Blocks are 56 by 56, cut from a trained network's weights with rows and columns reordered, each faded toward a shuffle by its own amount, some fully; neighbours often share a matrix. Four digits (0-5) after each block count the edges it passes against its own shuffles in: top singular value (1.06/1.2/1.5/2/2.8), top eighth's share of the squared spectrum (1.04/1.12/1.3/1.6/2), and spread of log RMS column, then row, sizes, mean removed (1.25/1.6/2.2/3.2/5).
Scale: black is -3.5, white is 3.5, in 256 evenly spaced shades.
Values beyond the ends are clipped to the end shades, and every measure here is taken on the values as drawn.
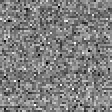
2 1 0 0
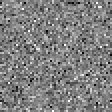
0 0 0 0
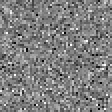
0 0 0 0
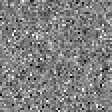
0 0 0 0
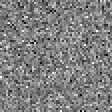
1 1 0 0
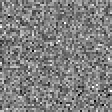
0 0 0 0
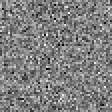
0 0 0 0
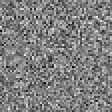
3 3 0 2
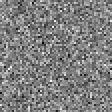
0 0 0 0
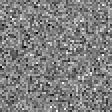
0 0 0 0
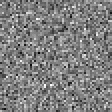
2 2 0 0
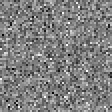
0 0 0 0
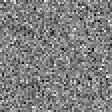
1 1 0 0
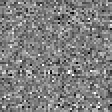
2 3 1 2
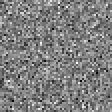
2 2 0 0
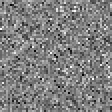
1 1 0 0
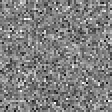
2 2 0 1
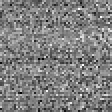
3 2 1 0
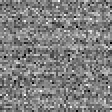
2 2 0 0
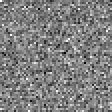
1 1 0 0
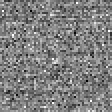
2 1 0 0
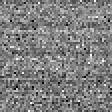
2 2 0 0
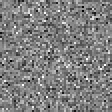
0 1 0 0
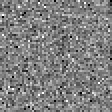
1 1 0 1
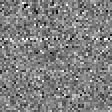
3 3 0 2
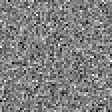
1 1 0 0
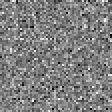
2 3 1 2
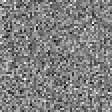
0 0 0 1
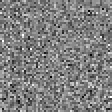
1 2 0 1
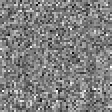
1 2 0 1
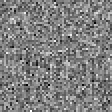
1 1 0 0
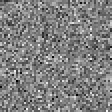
1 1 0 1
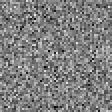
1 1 0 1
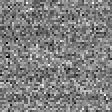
2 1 0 0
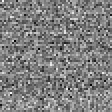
2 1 0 0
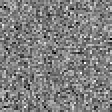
1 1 1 1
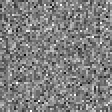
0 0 0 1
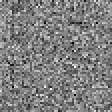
2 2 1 1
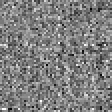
2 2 0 1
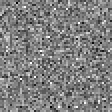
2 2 0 1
